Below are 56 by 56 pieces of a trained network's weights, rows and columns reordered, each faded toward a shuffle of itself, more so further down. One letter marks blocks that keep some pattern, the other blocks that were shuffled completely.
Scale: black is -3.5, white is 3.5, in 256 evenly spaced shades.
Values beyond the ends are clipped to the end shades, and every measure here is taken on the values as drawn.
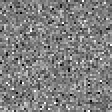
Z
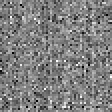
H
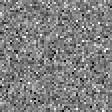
Z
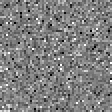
Z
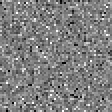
Z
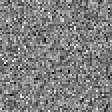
Z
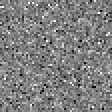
Z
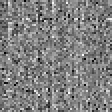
H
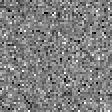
Z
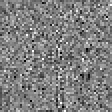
H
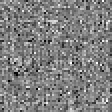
H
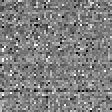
H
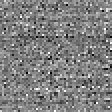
H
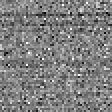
H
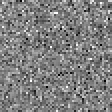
Z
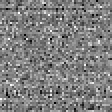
H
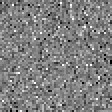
Z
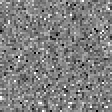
Z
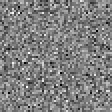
H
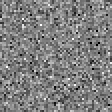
Z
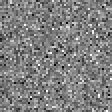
Z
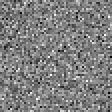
Z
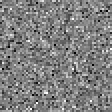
Z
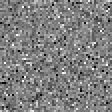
Z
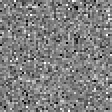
Z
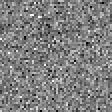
Z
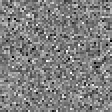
Z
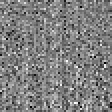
H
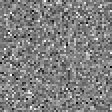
Z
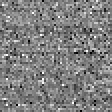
H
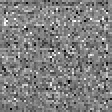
H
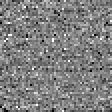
H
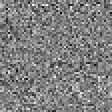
H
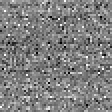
H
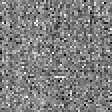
H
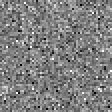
Z
